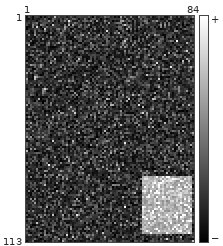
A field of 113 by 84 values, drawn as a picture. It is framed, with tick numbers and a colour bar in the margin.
Ninth with the highest average: bottom right. Mirror symmetry: none. Odd patch: higher, in the bottom right. Histogram: skewed, a long tail of high values.
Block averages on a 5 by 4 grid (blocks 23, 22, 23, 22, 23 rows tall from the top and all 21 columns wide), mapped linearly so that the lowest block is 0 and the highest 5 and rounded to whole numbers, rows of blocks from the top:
0000
0000
0000
0013
0015
